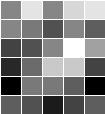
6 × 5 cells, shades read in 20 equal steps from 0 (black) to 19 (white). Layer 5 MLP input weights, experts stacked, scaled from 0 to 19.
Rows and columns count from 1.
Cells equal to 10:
5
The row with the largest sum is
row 1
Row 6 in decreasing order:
7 7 6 5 2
